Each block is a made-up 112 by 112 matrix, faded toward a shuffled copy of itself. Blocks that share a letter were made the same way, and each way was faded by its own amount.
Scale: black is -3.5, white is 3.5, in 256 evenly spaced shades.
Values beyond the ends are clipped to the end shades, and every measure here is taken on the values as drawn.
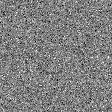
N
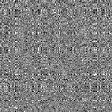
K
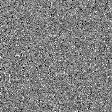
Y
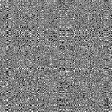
K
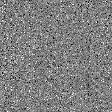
Y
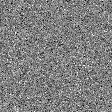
N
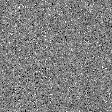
Y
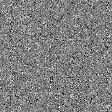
Y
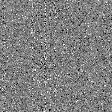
Y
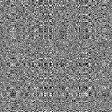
K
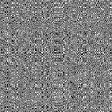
K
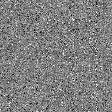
Y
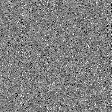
Y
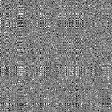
K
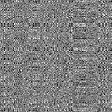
K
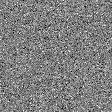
N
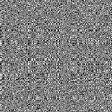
K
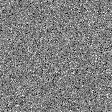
N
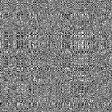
K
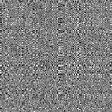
K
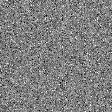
Y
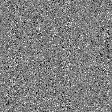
Y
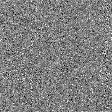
Y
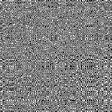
K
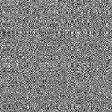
K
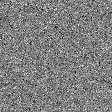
N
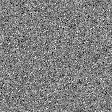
N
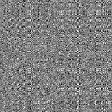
K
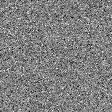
N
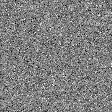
N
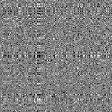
K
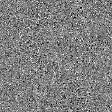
Y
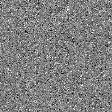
Y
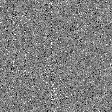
Y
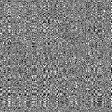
K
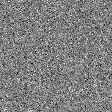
N
